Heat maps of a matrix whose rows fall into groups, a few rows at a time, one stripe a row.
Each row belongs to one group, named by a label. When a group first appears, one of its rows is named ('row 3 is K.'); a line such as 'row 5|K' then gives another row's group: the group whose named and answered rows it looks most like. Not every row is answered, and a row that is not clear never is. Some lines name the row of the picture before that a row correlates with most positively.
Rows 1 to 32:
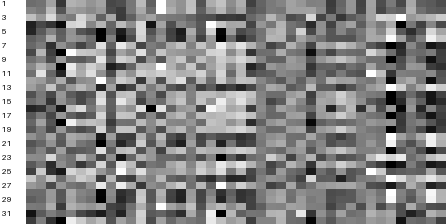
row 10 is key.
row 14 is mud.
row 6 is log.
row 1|key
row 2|key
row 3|log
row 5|log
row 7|mud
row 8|key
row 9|mud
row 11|key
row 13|log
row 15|mud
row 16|key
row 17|mud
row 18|key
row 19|mud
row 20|log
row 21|log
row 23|log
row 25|key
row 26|log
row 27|mud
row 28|log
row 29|log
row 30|key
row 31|log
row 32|key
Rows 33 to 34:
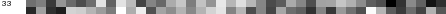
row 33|mud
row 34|key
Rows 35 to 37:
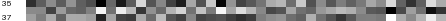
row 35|log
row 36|mud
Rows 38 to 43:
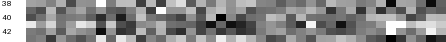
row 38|mud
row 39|key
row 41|log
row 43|mud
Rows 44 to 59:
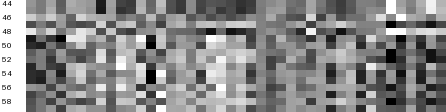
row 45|log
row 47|mud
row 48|log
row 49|key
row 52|mud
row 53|key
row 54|key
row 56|mud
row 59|key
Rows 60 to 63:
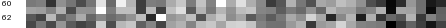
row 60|mud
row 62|key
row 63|mud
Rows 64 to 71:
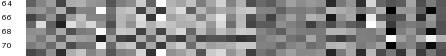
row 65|mud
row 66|key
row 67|key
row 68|mud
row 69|log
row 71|key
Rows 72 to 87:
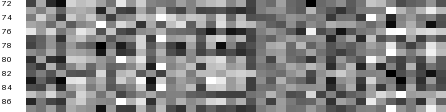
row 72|key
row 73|log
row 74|key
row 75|mud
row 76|log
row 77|key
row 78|log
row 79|log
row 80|key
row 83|key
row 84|key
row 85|log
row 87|log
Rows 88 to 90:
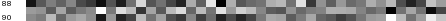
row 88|log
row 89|mud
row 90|log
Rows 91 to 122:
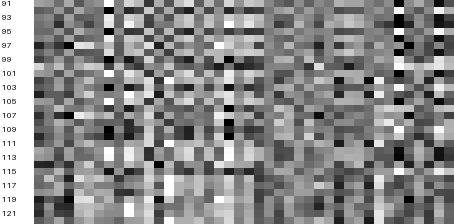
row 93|mud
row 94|mud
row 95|log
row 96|mud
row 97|key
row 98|mud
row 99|log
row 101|mud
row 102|key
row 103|log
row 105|mud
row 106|log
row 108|log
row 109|log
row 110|log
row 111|key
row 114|key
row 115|log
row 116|key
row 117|key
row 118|key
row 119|key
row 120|key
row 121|key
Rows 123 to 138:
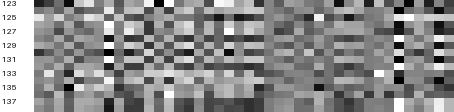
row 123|key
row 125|log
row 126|mud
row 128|log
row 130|log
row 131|mud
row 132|log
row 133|key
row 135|key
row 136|key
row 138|log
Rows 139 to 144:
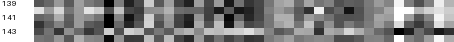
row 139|log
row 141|log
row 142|log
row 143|mud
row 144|log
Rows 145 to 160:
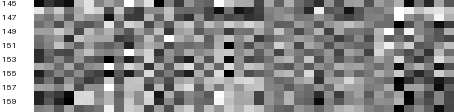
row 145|key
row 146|log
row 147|log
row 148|mud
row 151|log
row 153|log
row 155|log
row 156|mud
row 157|mud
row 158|key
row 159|key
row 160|mud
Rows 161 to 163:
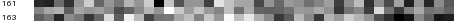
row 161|key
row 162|key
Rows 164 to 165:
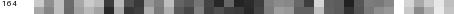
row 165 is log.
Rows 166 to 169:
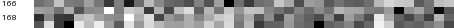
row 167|mud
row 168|key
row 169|key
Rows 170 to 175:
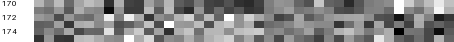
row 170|log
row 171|log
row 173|key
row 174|mud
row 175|key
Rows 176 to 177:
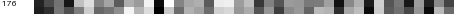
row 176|key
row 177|key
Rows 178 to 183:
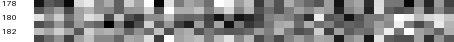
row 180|log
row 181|log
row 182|log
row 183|key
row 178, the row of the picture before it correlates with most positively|176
